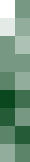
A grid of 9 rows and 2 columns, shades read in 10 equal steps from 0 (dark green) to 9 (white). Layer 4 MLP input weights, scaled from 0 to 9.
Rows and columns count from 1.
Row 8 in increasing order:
1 3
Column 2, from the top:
4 5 6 4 5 2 4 1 3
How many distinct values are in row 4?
1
